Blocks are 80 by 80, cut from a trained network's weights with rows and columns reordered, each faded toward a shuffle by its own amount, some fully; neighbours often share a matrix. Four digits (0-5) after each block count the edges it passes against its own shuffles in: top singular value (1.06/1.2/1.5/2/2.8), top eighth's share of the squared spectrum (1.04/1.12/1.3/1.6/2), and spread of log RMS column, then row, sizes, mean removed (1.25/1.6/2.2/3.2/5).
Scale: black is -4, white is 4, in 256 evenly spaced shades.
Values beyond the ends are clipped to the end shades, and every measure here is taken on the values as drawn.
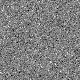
0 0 0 0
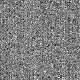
2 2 0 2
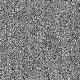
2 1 0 0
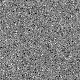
0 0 0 0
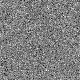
0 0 0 0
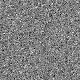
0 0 0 0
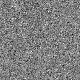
0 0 0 0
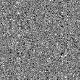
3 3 1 0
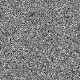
2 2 0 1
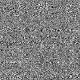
2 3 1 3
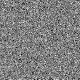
1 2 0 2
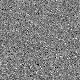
1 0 0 0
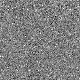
1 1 0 2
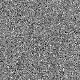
2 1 1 0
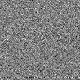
3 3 0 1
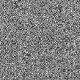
3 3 1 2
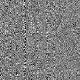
3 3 3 1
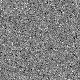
1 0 0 0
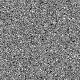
2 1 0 0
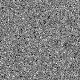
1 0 0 0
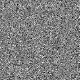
2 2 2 0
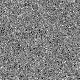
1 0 0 0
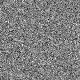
1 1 0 0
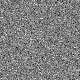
1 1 0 0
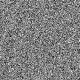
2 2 0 1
